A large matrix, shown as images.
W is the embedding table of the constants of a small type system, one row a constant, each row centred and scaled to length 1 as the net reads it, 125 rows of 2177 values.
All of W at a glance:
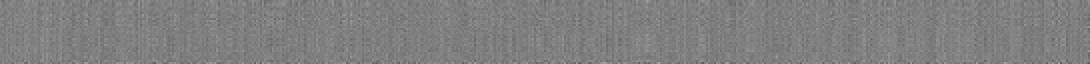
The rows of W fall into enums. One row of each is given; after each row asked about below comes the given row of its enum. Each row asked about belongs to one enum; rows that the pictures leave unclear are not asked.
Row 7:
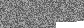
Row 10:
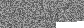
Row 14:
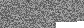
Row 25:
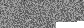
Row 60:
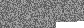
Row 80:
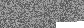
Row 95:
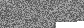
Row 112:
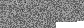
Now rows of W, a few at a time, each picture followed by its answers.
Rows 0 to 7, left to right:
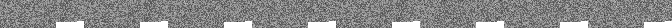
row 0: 80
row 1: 80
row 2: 112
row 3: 7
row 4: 80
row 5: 25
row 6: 7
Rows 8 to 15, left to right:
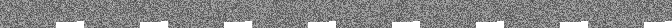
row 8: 7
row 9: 7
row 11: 25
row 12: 80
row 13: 112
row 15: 7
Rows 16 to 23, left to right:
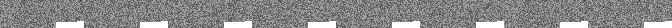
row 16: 25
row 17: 60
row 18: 80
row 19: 14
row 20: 60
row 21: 10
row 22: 25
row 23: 7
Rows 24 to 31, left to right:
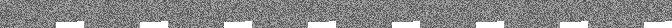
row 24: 95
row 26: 10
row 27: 7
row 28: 112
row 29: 112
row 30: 25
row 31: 7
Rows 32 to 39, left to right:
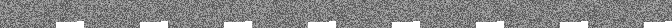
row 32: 80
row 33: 112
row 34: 60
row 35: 25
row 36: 14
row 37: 112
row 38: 95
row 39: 95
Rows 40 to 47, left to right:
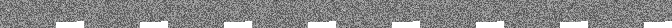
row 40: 7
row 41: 25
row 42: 112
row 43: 25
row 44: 7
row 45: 112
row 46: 10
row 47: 14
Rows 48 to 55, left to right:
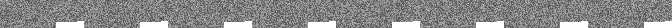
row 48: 95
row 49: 25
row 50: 7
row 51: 25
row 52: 80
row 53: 7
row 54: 60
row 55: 10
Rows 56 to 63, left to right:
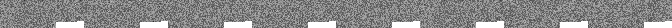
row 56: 25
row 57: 112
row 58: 60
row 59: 112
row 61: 25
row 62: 95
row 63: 80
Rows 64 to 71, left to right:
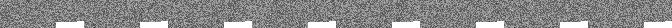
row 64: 14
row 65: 10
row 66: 80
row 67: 25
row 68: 80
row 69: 112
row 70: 7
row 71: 60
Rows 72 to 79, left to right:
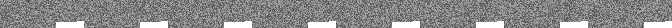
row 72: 14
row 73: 7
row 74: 60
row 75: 112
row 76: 60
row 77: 80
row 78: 80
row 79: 95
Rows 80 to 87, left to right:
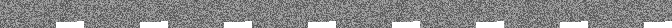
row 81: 112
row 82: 14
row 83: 60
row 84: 80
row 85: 7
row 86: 25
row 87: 14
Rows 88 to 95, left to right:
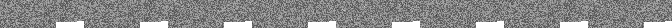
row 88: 80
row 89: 80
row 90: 95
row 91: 60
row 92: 7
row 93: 112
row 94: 80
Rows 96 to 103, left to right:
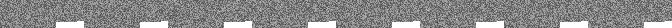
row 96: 60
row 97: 112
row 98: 95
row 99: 7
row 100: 60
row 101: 7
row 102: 60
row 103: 7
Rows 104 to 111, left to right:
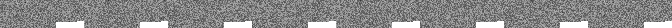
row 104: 112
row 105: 25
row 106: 95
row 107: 80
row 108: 25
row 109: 60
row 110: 14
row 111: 112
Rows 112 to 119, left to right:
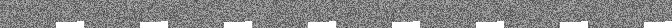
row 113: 10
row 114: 14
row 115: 25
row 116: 10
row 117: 112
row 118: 95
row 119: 60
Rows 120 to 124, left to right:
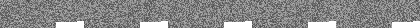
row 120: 14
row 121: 80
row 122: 60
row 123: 80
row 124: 25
